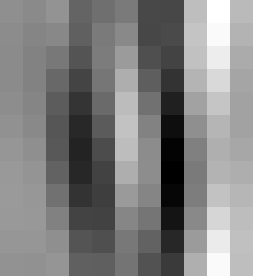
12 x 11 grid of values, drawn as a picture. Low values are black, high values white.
Ninth with the highest average: top right. Average level on the scale: 50%. Grain: streaks running down.
